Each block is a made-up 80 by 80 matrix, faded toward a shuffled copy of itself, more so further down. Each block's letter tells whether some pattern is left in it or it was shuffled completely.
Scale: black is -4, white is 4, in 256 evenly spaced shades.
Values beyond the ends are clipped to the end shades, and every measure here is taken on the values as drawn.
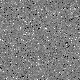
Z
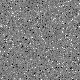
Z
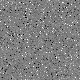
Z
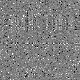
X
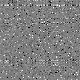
X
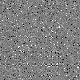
X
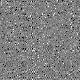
X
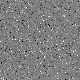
Z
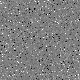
Z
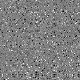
X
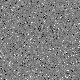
Z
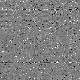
X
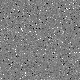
Z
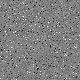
Z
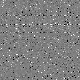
X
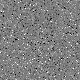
Z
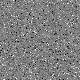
Z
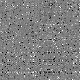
X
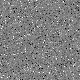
Z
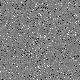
Z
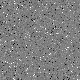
Z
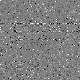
X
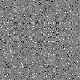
X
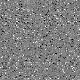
X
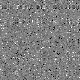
X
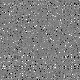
X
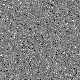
Z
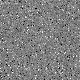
Z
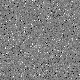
Z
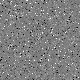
Z
